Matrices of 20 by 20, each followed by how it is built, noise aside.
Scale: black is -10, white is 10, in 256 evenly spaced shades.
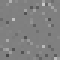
sparse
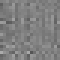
low rank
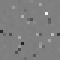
sparse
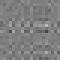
low rank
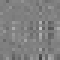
low rank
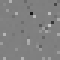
sparse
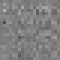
low rank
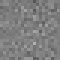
low rank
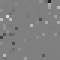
sparse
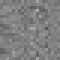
low rank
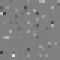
sparse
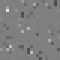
sparse
